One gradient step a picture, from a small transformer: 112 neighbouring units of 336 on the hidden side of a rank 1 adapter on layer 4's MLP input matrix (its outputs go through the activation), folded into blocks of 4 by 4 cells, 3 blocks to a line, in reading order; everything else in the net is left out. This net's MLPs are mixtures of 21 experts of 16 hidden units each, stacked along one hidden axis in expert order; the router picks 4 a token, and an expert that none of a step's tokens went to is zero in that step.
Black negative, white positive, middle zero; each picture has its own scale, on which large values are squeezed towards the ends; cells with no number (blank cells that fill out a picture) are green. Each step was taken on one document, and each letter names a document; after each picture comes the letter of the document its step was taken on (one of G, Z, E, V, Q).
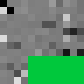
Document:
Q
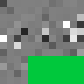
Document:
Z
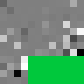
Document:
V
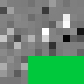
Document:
Z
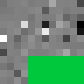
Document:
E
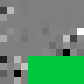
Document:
V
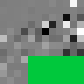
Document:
Z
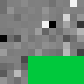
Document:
Z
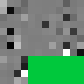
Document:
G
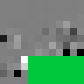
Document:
V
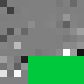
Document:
V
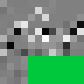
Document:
E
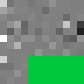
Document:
Z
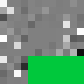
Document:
V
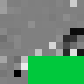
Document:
V
